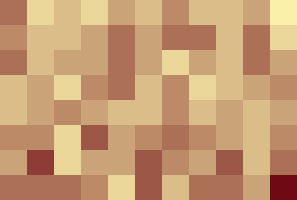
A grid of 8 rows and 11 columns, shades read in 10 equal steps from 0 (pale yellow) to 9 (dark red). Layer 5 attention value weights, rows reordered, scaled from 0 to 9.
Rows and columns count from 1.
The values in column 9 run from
2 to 6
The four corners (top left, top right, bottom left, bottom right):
5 0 5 9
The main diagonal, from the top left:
5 2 3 4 2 4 4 5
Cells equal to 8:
0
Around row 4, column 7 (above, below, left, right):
1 4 2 1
